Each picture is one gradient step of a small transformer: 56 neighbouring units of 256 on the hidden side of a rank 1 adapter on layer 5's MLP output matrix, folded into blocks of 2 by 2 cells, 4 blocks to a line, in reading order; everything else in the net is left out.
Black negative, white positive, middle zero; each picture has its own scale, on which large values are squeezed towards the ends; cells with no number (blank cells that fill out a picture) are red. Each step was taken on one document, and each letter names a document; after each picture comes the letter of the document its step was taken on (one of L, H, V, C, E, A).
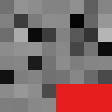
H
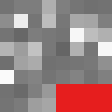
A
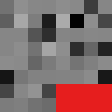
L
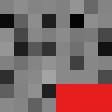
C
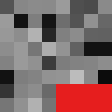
L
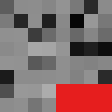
L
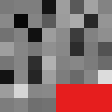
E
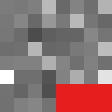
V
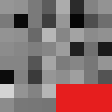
E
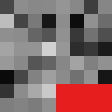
L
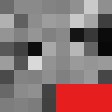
A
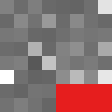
V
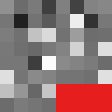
E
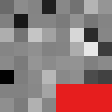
H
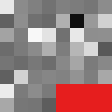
L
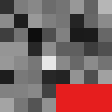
V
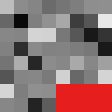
A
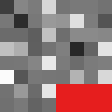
E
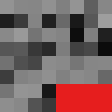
A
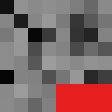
H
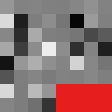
C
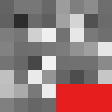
E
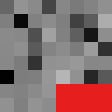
H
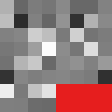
L
